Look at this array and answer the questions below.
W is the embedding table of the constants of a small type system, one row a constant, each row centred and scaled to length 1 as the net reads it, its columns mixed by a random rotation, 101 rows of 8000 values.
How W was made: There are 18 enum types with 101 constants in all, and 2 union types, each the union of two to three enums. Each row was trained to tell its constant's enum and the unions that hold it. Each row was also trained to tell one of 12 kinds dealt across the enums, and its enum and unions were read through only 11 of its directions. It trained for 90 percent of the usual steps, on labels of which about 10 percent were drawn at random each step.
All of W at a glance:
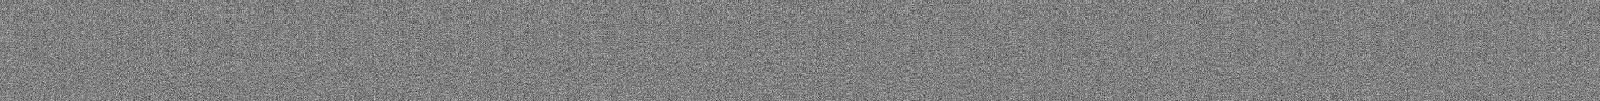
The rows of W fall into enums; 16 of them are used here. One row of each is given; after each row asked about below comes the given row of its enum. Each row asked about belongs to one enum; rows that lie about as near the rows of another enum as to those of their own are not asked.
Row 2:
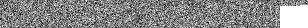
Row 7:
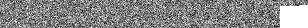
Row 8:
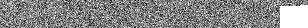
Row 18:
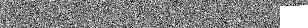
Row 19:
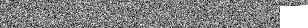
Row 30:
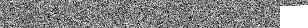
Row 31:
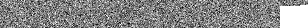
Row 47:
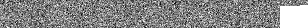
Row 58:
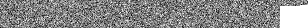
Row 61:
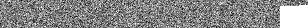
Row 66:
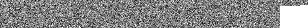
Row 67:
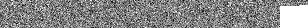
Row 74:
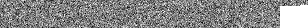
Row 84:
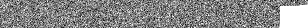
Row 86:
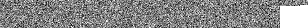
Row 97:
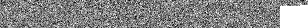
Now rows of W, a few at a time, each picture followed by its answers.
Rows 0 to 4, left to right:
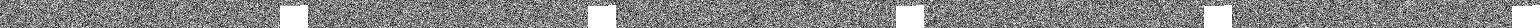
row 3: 86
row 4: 74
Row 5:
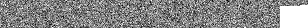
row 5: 18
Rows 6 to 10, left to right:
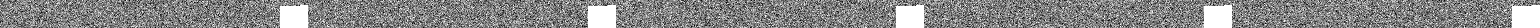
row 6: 97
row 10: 7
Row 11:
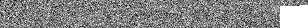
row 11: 7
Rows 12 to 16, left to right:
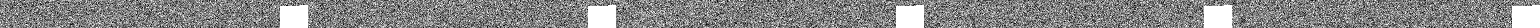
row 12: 7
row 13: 18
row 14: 31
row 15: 66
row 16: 86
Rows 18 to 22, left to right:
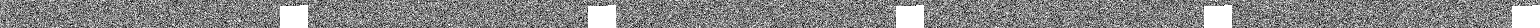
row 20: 86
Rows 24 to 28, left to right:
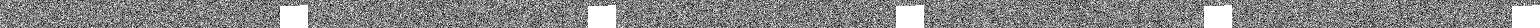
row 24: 19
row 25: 67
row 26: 84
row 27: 74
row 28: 18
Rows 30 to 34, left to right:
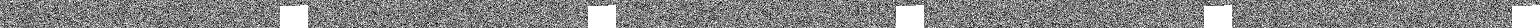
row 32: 84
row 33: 31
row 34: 97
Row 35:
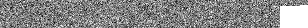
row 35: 7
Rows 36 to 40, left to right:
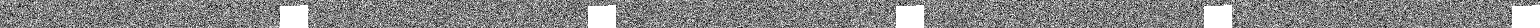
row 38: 66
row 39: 30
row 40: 67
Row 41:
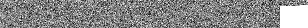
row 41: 19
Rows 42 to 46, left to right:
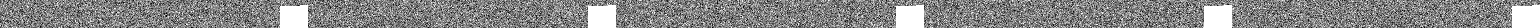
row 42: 47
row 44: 74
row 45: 84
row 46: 18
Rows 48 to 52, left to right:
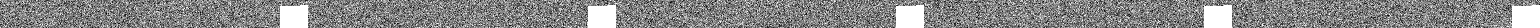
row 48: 67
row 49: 84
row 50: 18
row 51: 7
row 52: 66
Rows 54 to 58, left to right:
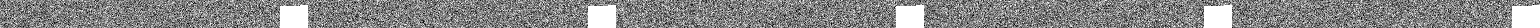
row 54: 97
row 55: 30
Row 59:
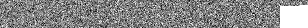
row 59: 84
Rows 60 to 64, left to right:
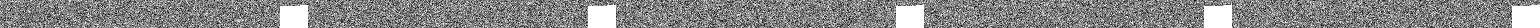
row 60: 30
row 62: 67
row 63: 19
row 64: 19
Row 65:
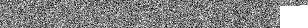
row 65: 47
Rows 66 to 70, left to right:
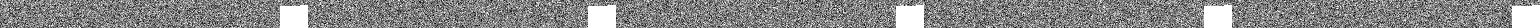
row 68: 2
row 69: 2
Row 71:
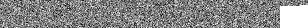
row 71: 19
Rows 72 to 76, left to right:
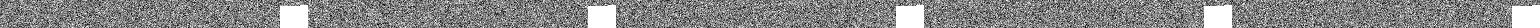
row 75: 66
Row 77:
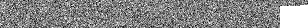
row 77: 18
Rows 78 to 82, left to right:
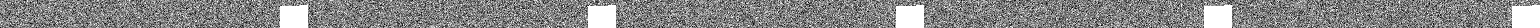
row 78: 7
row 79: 74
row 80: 97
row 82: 58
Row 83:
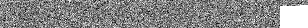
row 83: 30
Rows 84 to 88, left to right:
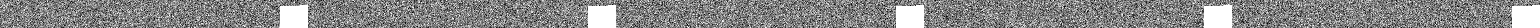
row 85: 58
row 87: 30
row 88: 86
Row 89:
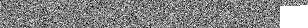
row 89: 97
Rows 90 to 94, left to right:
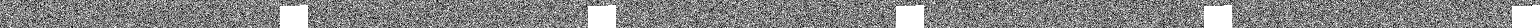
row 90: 30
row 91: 66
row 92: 84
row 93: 47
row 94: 86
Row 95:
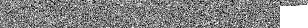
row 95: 19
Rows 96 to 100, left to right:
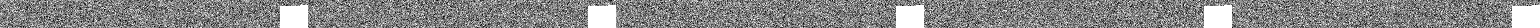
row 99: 97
